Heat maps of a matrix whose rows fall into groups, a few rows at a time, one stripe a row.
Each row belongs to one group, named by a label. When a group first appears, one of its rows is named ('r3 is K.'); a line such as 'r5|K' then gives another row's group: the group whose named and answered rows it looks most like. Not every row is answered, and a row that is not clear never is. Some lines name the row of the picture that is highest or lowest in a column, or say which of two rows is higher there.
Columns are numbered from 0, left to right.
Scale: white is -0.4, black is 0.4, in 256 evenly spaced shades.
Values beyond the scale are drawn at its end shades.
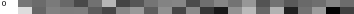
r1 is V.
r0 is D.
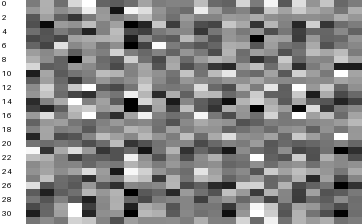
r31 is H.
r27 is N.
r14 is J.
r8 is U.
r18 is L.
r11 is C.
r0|H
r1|H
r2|C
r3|N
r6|N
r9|V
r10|C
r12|H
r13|L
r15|N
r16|H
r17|C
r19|C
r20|D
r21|V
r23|L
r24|H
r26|V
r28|D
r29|J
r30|J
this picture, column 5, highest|21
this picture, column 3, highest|8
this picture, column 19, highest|15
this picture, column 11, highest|21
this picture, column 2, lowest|6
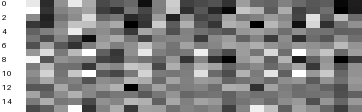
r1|V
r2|N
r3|N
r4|J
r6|C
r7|H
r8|V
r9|L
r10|H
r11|L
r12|N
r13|V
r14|L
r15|J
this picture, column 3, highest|6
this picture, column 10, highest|2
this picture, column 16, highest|3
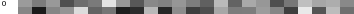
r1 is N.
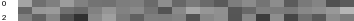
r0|V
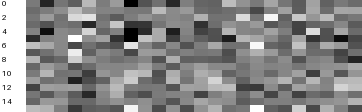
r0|N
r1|N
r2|H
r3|D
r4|N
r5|J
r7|J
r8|V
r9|C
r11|U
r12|C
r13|D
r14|C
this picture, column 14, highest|5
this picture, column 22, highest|5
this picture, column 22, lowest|12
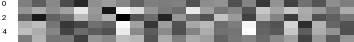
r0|D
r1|H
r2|N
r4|L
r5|L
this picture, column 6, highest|1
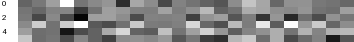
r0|J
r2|D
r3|H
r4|U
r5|V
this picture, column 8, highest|2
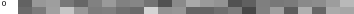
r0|C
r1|N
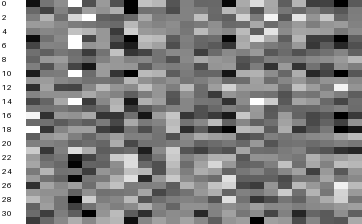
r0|J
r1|N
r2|H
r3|L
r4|H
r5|J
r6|J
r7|D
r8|C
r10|J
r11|L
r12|C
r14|J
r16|V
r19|C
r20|D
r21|V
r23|U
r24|L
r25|U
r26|C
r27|U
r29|C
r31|N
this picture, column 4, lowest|2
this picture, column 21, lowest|2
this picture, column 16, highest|31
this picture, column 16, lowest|14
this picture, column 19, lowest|2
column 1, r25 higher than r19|Yes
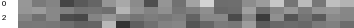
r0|U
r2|D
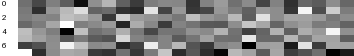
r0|D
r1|N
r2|H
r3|J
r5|L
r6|N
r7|V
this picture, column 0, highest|6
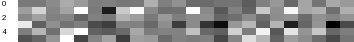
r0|N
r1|H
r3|V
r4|H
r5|J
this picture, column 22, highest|3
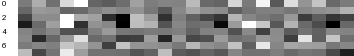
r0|H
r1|C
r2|J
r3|J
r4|D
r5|N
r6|H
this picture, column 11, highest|7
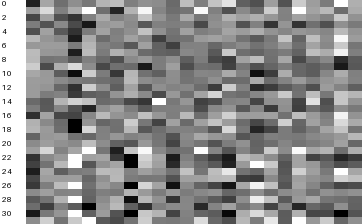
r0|C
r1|H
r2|C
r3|D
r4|C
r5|U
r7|U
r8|V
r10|U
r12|U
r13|U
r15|D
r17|U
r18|U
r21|H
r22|J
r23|J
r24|C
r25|C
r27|L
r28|J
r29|D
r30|J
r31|H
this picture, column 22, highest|30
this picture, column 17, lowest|31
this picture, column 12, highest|29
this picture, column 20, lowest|14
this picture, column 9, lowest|14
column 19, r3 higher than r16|Yes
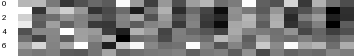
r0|L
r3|V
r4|J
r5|N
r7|D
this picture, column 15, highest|7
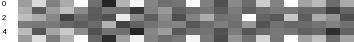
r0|H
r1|V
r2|L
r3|D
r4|V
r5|H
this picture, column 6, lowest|3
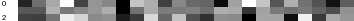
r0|J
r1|N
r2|N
